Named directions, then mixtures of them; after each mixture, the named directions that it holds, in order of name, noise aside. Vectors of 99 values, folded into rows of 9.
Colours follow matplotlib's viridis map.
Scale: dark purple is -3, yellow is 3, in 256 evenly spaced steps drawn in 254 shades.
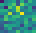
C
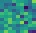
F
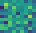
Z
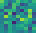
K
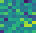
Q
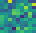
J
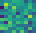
Z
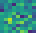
F, J, Z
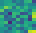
F, K, Z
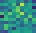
C, J, Z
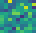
J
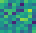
K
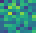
C, J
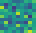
Z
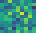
C, J, K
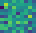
Z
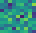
F, J, K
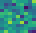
F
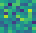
K
